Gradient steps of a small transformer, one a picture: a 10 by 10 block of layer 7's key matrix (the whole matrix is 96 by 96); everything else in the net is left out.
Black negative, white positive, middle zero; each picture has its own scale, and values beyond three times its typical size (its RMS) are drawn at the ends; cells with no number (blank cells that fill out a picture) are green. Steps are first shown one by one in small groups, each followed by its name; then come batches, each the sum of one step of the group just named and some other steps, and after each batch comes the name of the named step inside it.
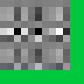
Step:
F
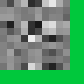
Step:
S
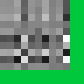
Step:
F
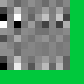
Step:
F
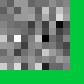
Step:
F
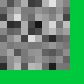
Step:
S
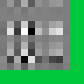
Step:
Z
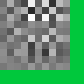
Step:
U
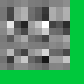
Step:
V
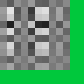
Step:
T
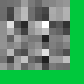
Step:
V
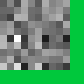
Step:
T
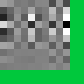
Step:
T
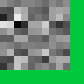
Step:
V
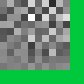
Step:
U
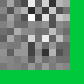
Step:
U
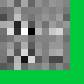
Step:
Z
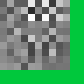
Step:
U
